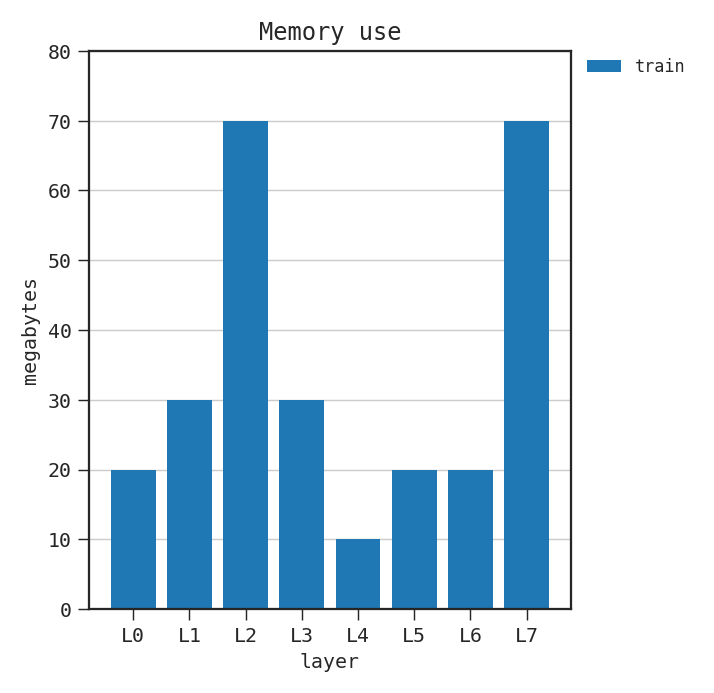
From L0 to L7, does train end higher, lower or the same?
higher
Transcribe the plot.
Title: Memory use
x-axis: layer, ticks L0 L1 L2 L3 L4 L5 L6 L7
y-axis: megabytes, ticks 0 10 20 30 40 50 60 70 80
Legend: train
Values:
train: 20 30 70 30 10 20 20 70
